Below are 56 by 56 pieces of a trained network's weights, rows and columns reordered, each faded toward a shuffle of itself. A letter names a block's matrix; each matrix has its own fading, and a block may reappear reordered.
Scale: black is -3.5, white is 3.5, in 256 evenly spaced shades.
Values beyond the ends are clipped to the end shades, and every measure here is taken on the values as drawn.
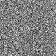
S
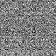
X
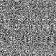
X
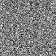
S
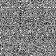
X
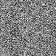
S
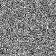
S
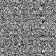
X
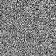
S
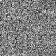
S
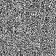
S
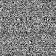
X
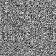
S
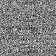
X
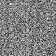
S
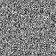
S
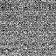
X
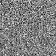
S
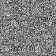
S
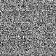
X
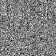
S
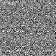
X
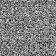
X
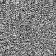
S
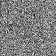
S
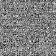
X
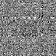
X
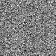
S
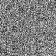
S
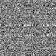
X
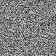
S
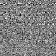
X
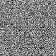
X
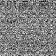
X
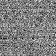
X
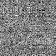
X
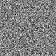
S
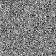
S
